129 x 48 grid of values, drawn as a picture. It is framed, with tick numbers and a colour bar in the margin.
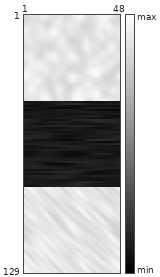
The table splits into 3 rows of 1 panel. Panel 1,1: very high, blotchy, faint in contrast. Panel 2,1: very low, streaked across, faint in contrast. Panel 3,1: very high, slanting down to the right, faint in contrast.
